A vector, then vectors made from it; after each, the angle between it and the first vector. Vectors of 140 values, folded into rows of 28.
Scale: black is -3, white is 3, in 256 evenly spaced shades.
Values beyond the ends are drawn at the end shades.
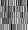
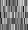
partly opposed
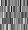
partly aligned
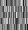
partly opposed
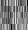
nearly parallel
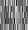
partly aligned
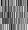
nearly parallel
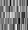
orthogonal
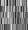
nearly opposite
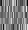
partly aligned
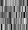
partly aligned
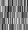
partly aligned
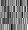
nearly parallel
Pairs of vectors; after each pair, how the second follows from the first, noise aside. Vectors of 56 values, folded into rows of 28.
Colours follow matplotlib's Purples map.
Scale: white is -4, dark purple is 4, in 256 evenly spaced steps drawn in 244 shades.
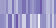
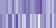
copied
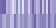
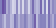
copied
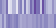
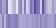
copied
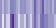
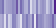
shuffled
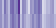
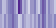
sign-scrambled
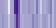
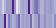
shuffled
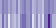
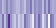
sign-scrambled
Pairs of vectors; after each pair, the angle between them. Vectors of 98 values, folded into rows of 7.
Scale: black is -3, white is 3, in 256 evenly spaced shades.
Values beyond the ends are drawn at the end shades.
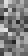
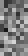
nearly opposite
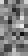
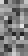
nearly parallel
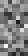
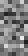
partly aligned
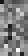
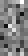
partly opposed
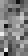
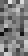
partly opposed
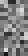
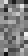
partly aligned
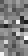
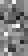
orthogonal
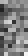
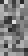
partly opposed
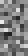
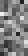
orthogonal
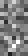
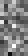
nearly parallel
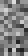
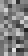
nearly parallel
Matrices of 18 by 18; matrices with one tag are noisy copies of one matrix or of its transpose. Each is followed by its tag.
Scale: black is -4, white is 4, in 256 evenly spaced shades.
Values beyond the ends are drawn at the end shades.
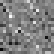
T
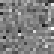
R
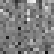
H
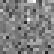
H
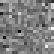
R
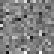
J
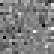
R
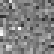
H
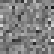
J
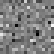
J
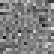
R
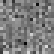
R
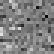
H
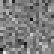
R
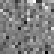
H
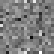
J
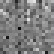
H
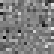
R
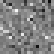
T
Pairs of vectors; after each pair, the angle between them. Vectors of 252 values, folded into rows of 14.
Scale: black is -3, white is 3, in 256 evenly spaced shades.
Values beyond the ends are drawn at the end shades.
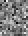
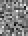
orthogonal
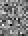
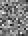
nearly parallel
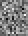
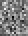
nearly parallel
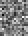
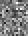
orthogonal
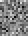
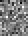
nearly opposite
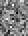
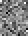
orthogonal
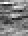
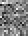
partly aligned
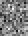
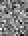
partly opposed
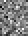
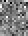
partly opposed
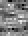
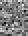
partly opposed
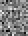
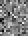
partly aligned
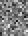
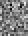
partly opposed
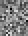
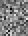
nearly parallel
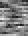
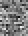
partly aligned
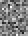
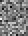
nearly opposite
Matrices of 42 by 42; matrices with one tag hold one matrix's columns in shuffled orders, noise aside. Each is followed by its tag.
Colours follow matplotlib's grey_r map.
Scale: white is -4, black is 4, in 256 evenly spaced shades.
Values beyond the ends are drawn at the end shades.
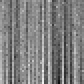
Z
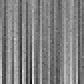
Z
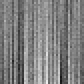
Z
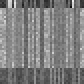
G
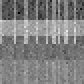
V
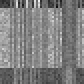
G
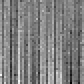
Z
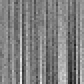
Z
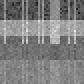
V
